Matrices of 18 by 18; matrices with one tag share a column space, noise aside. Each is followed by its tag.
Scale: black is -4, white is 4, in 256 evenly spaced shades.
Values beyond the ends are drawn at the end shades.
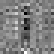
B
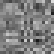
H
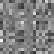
H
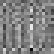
B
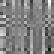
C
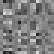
H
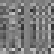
B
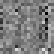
B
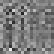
B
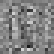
B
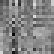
C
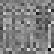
B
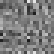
H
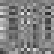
B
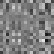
H
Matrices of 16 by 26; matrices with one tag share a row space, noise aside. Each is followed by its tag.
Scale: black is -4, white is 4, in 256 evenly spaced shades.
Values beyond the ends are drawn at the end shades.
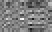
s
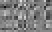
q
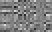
q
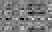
s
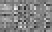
q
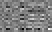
s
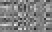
q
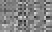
q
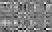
q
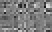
q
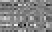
q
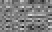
s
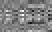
s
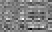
s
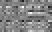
s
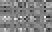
q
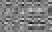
s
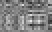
s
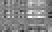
s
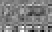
s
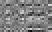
s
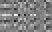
q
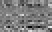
s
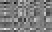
q
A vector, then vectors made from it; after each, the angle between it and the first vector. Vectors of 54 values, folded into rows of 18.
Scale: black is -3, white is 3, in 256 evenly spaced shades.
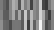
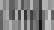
nearly opposite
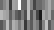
partly opposed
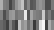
partly aligned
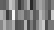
partly aligned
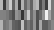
orthogonal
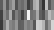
orthogonal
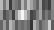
orthogonal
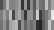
partly opposed
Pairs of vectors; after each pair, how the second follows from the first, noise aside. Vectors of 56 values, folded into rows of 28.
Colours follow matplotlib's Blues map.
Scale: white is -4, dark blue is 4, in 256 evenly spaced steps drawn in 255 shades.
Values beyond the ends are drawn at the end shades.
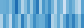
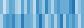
wrapped around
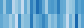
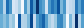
scaled up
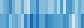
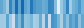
wrapped around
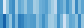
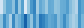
wrapped around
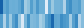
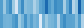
wrapped around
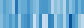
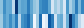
scaled up
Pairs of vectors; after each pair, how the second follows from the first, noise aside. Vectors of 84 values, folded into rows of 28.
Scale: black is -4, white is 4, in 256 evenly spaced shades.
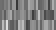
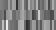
copied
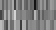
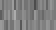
shrunk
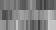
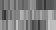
copied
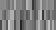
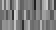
reversed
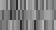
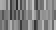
copied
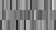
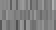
shrunk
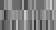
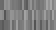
shrunk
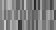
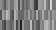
reversed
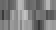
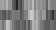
reversed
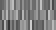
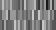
reversed
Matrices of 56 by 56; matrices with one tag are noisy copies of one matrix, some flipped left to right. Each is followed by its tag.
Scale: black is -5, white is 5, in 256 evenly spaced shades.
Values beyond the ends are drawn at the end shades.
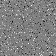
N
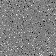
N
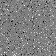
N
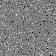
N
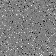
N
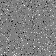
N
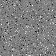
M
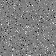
M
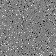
N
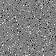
M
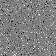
N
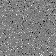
N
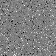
N
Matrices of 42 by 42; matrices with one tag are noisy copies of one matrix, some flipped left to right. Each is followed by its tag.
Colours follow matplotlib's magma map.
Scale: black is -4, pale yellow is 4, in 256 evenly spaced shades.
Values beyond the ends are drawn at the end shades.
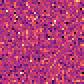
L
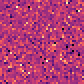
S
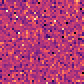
L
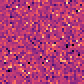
S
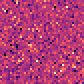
S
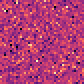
S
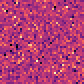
S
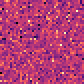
L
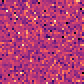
L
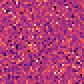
S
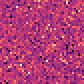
S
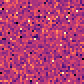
L
